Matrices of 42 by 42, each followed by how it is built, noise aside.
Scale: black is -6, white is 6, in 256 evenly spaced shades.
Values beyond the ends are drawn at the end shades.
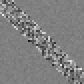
banded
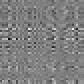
low rank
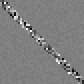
banded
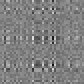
low rank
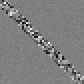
banded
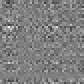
low rank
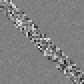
banded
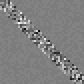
banded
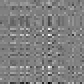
low rank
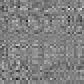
low rank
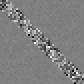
banded
